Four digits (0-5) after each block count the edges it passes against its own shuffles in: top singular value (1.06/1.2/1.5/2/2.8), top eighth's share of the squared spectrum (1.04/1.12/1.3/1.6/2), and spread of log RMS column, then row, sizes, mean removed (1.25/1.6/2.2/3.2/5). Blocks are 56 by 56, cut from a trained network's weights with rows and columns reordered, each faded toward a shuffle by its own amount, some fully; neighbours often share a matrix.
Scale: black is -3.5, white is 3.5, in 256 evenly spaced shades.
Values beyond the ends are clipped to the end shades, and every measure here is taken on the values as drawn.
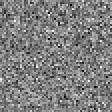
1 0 0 0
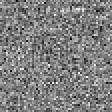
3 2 0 1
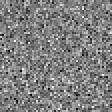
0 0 0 0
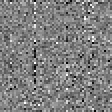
3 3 2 1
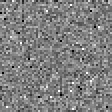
0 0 0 0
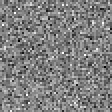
1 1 0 0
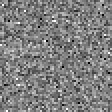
0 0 0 0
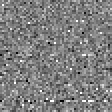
2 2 0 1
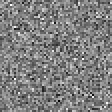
0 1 0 0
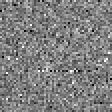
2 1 0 1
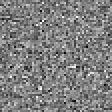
2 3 1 1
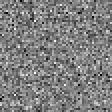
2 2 0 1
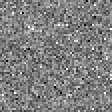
0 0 0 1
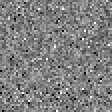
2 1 0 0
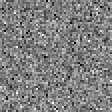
0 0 0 0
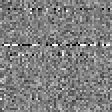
3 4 0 2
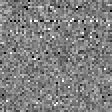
2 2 0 1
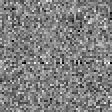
2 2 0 1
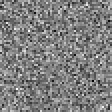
1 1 0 0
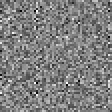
3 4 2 1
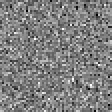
2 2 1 0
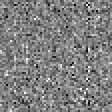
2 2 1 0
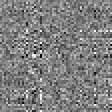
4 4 2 2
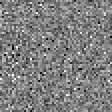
2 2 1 0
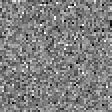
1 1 0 0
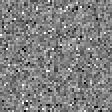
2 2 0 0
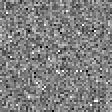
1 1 0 1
